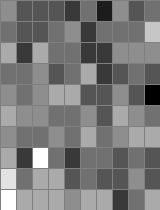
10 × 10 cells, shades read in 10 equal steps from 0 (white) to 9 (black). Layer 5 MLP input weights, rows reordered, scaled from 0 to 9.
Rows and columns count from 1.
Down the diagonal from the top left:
4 6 3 6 3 4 5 6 4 3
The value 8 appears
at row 1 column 7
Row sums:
57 50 49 52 50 43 41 49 45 34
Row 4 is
5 5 4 6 5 3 7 6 5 6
